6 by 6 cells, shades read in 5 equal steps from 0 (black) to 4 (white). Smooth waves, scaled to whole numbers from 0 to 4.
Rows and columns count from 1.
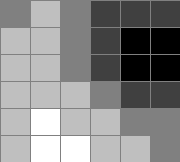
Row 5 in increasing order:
2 2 3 3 3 4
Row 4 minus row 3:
0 0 1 1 1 1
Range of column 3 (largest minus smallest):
2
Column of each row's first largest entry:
2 1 1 1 2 2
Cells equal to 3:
14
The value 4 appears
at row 5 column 2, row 6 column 2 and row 6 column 3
